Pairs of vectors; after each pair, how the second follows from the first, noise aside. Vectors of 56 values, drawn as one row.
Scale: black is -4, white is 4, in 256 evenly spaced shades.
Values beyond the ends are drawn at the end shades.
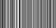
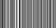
copied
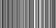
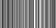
copied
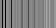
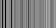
copied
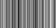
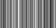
negated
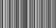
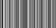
copied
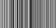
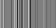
partly zeroed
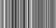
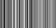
negated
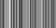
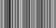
negated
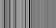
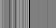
partly zeroed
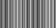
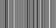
partly zeroed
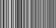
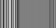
partly zeroed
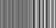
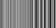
negated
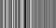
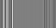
partly zeroed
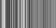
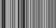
negated
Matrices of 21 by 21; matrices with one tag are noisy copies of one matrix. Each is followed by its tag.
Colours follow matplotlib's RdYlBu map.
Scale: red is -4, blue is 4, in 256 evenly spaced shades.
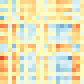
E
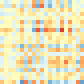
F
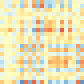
F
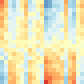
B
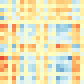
E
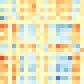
E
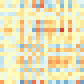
F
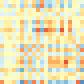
F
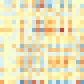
F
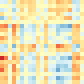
E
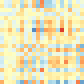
F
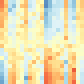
B
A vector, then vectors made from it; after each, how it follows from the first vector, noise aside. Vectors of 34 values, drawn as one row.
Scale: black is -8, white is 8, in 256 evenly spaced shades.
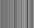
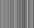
negated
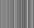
negated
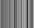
scaled up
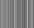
negated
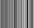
scaled up
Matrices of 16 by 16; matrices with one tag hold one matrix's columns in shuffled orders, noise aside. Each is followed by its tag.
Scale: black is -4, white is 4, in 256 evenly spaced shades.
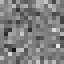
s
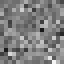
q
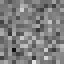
q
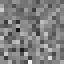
q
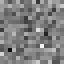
s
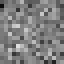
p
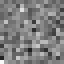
q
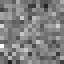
p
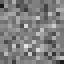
p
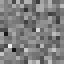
s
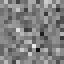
s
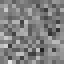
q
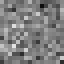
p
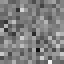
q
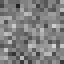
p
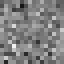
p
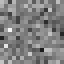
s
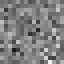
q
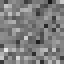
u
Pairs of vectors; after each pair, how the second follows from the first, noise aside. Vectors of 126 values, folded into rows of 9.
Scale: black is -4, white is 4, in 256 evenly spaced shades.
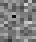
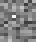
negated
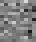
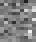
negated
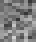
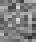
wrapped around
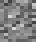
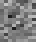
negated
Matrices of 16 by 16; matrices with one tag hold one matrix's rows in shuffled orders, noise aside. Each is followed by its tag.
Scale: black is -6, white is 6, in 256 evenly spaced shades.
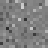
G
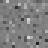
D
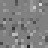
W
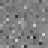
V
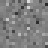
D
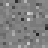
D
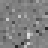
D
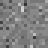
G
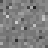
V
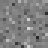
D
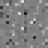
G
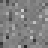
G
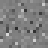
V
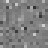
V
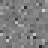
V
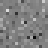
V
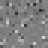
V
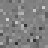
V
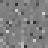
V
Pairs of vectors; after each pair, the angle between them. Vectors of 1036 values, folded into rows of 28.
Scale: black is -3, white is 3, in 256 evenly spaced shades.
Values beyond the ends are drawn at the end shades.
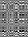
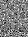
partly aligned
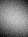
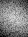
nearly parallel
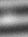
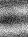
nearly opposite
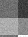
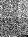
partly opposed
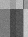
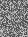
orthogonal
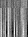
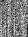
partly aligned
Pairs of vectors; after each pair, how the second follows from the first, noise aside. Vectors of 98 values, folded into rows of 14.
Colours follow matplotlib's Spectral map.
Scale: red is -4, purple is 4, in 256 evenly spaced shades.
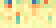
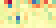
sign-scrambled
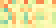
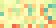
reversed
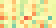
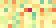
reversed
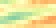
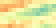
reversed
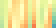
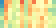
reversed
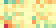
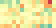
reversed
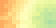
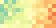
reversed
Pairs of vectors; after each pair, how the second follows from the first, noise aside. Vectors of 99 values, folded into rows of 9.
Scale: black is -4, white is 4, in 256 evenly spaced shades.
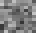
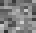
negated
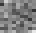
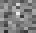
shuffled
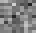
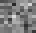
negated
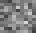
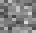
sign-scrambled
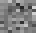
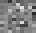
negated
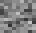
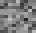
shuffled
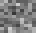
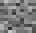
sign-scrambled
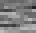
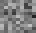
shuffled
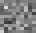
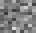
shuffled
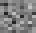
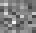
negated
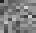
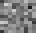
shuffled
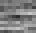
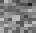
shuffled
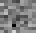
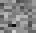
sign-scrambled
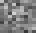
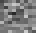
sign-scrambled
